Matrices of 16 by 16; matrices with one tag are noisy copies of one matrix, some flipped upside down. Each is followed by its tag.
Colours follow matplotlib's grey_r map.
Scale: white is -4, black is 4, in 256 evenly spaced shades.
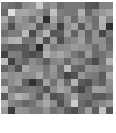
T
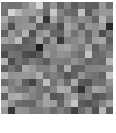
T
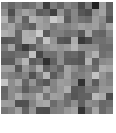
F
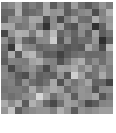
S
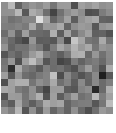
S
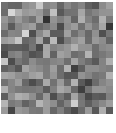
T
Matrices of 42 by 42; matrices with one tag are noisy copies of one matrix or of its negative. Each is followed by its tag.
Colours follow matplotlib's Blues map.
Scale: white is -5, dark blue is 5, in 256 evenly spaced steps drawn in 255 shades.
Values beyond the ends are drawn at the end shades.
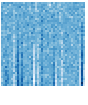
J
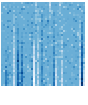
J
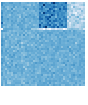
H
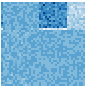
H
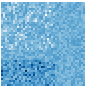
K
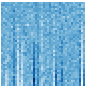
J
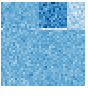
H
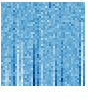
J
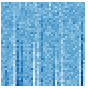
J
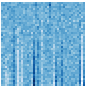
J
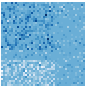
K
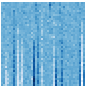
J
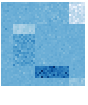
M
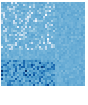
K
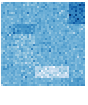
M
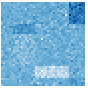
M
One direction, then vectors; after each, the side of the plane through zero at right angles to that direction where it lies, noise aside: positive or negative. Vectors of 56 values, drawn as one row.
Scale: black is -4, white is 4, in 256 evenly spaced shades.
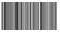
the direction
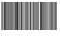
positive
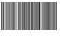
negative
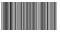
positive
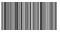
positive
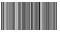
negative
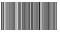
negative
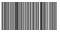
positive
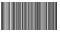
negative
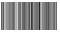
negative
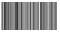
positive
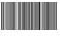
negative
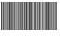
negative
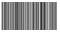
positive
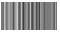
negative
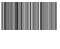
positive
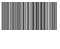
positive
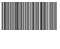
positive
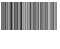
positive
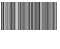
negative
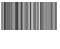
positive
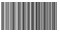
negative
